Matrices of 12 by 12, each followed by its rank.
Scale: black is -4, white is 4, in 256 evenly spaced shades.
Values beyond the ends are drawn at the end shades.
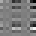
one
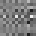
two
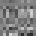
two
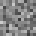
full rank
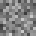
full rank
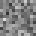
full rank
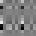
one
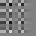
one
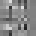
two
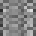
two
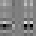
one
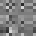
two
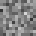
full rank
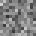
full rank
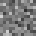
full rank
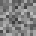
full rank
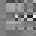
two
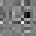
two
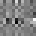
two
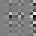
one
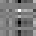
one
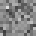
full rank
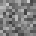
full rank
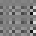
one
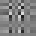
one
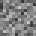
full rank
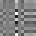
one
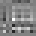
two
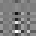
one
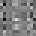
two
